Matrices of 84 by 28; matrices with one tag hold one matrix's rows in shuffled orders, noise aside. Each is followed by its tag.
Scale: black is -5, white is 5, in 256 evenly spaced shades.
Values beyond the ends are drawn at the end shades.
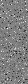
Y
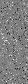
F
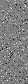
Y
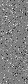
F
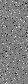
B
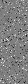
Y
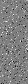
F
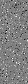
B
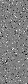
B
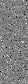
Y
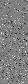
Y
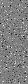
Y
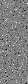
B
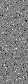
B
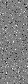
B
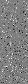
F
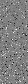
B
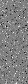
B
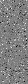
Y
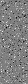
Y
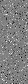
F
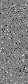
Y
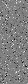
B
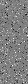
B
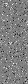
F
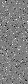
B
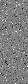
B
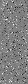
F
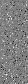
F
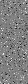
Y
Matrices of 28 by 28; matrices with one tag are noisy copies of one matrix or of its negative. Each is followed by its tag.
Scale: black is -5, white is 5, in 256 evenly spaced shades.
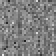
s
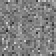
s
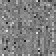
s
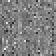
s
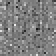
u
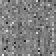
s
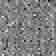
s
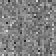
s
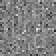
u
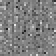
u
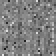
s
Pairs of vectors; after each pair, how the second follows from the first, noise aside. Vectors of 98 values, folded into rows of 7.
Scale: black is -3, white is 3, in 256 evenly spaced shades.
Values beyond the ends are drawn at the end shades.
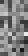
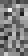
shuffled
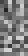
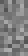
shrunk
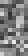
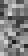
sign-scrambled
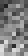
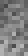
shrunk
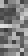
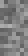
shrunk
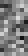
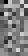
shuffled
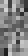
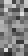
sign-scrambled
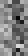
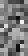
sign-scrambled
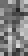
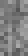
shrunk
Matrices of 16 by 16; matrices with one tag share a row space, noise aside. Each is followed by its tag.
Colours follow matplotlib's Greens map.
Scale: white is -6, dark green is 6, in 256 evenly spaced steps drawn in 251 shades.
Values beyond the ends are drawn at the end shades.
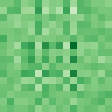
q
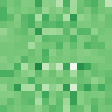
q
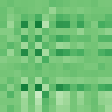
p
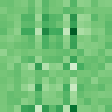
q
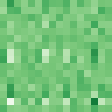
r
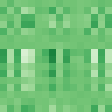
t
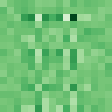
q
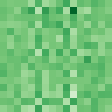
q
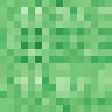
p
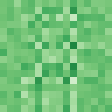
q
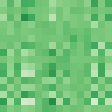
t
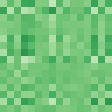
t
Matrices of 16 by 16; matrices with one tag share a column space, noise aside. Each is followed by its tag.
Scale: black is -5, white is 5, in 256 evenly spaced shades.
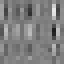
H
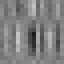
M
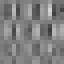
H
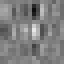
H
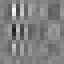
H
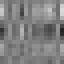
H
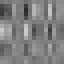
H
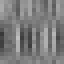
M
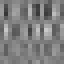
H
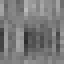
M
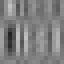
M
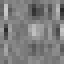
H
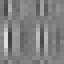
M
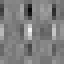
H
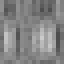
M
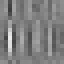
M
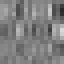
H
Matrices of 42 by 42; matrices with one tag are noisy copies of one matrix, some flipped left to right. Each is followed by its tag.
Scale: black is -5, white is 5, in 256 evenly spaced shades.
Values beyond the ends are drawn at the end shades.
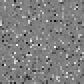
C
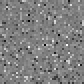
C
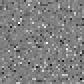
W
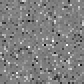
C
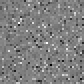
W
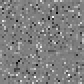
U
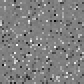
C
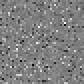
W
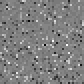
C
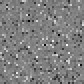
C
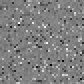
W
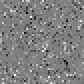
U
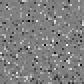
C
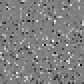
C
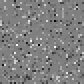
C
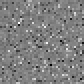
W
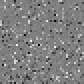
C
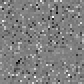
U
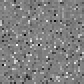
C
